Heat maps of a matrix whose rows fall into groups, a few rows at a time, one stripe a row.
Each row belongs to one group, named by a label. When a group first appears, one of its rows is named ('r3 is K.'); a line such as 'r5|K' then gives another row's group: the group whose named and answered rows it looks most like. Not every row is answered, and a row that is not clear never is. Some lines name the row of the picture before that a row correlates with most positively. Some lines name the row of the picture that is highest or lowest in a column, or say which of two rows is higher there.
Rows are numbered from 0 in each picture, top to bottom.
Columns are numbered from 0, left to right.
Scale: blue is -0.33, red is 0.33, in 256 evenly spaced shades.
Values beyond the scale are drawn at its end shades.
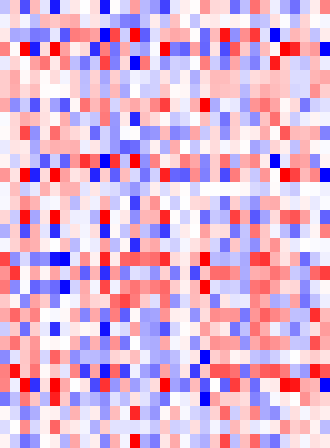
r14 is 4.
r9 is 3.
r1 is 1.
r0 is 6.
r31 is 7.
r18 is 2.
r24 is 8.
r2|7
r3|3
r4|4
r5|8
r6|8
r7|2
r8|4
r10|1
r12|3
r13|1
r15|3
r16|6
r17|4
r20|2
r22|8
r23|6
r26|8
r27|3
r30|3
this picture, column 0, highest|18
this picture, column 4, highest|4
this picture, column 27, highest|4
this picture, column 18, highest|11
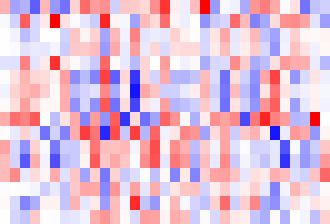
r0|2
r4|3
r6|4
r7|4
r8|8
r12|8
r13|7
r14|7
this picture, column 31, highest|8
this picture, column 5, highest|1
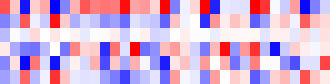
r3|7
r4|6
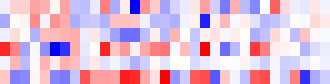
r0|4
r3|2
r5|2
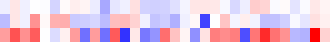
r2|8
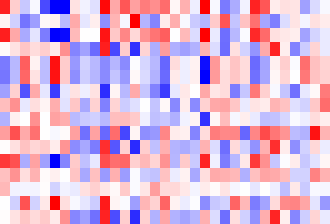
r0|2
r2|2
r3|4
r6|6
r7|8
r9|8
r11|2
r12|8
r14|3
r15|4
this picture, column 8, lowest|9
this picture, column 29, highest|14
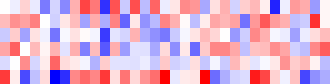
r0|7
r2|6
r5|2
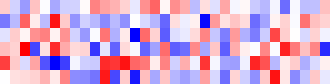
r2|4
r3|3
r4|2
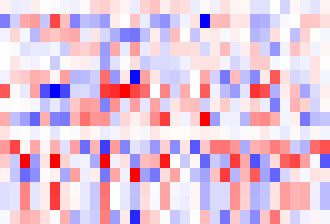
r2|1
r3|7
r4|6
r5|4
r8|2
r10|8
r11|3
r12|7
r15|4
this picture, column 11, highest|6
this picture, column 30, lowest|8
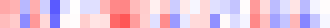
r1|2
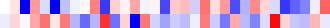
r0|6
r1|4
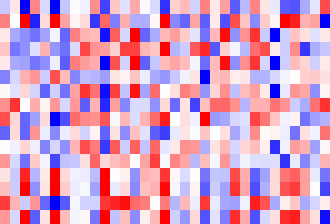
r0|6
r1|3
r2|7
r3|2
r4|7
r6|7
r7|8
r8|2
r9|6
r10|7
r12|3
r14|2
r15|3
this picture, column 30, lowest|3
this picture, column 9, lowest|1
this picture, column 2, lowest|0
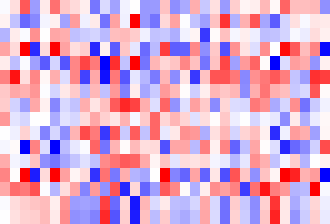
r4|7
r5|8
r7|2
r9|7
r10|6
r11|2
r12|3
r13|8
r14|4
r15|4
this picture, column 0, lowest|2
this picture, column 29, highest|12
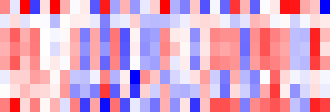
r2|8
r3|8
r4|8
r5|4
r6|4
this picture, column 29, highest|0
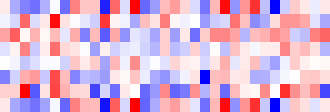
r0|7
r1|3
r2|8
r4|7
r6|3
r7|7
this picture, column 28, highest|6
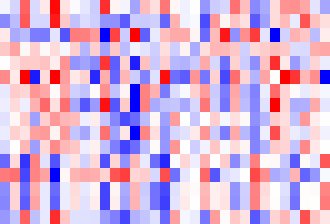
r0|3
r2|7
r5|3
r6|4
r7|4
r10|1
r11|6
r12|2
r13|6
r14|6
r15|1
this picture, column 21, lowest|12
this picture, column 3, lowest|5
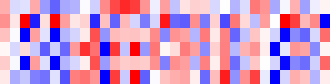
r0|2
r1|3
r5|7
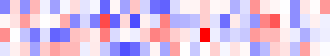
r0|6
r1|4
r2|2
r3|1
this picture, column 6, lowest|2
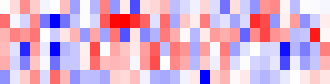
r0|4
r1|2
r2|8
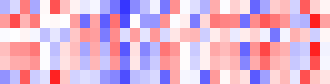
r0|1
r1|8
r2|7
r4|8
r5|1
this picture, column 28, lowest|2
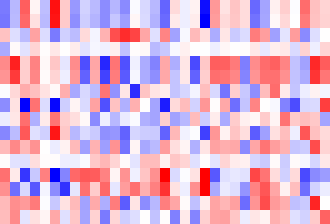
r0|1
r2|2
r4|8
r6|4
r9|1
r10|8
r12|2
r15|8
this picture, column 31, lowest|12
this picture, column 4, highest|12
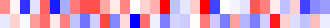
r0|2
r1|4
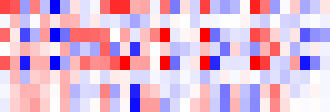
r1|1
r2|2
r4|2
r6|4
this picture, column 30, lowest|4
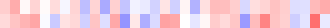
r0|8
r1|8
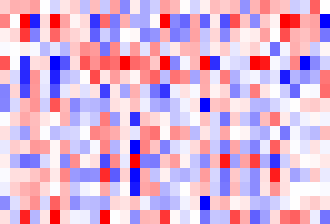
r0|8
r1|3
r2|3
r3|7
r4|2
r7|1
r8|4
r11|7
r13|4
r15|3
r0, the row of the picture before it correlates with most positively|1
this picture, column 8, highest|4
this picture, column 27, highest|12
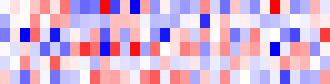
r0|4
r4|3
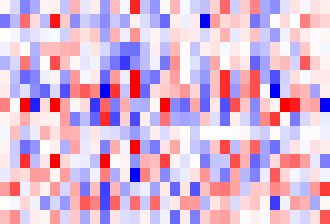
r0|7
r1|1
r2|7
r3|1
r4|1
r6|7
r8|4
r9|1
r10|7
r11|3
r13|8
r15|8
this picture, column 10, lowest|6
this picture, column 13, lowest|12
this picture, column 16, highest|7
